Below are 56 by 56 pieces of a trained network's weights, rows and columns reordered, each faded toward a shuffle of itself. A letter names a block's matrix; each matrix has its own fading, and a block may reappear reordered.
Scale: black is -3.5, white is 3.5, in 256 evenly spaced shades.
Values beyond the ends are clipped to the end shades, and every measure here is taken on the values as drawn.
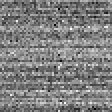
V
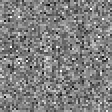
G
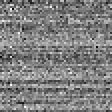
V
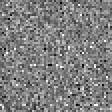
G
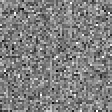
G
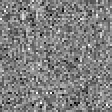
G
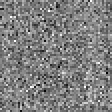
G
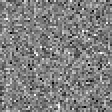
G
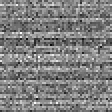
V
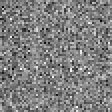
G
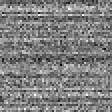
V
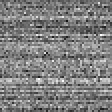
V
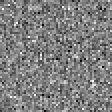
G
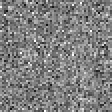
G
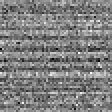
V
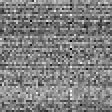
V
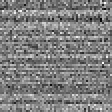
V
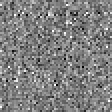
G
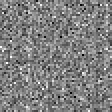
G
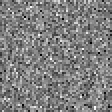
G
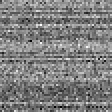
V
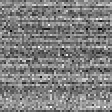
V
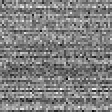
V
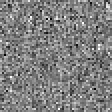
G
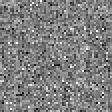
G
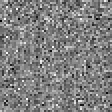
G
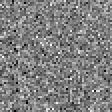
G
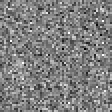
G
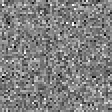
G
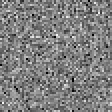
G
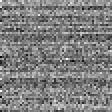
V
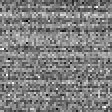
V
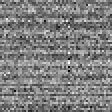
V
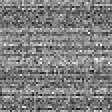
V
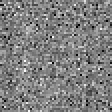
G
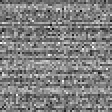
V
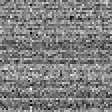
V
